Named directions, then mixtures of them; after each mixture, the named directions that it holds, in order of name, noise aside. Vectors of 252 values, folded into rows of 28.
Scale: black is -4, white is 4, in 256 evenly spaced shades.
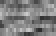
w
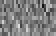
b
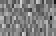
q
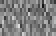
b, q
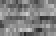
w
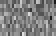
q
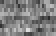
b, w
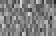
q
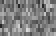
b, w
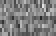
b, w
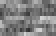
w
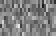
b, q
